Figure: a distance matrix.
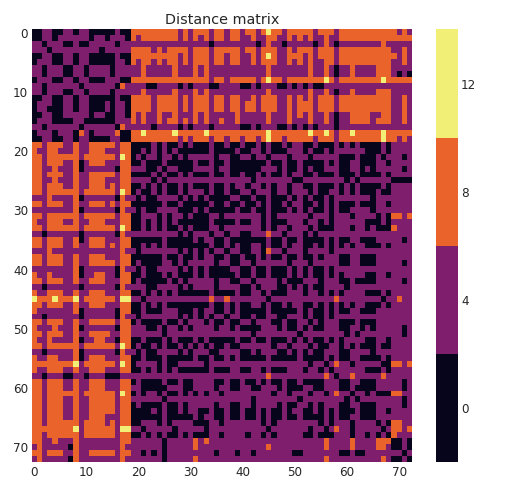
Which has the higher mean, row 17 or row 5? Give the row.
17
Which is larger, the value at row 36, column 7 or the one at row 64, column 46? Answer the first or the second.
the first
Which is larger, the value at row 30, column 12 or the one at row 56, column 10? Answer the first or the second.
the second
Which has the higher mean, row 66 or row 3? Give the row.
3
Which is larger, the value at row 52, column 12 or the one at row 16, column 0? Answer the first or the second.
the first
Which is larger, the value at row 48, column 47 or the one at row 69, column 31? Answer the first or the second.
the second
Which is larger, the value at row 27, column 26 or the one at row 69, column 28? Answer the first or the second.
the second
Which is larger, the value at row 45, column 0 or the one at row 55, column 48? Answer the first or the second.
the first
